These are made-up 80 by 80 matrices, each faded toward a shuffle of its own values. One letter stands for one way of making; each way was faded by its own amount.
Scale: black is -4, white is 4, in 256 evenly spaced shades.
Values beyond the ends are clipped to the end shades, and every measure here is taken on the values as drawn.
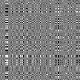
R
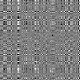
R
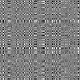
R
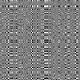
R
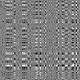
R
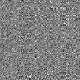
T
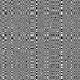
R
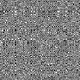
T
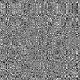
T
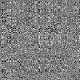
T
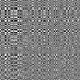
R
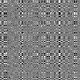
R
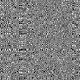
T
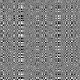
R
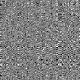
T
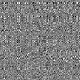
T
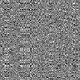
T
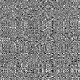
T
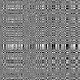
R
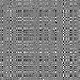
R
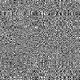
T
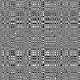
R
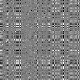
R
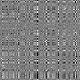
R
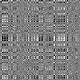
R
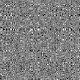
T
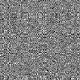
T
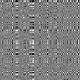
R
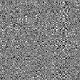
T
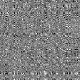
T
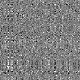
T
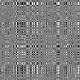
R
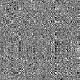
T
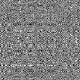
T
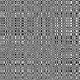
R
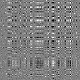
R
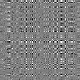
R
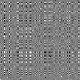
R
